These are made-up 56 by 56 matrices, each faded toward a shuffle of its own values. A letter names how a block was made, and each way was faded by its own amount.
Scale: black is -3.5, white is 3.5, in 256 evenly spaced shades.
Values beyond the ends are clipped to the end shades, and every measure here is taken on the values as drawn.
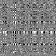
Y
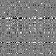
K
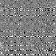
Y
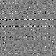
Y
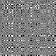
K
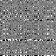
Y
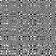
K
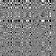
K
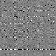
Y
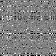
Y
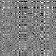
K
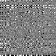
Y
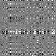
K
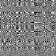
Y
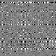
Y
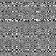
Y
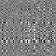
K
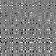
K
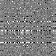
Y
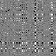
K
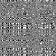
Y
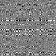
Y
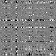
K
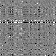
Y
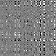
K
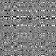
Y
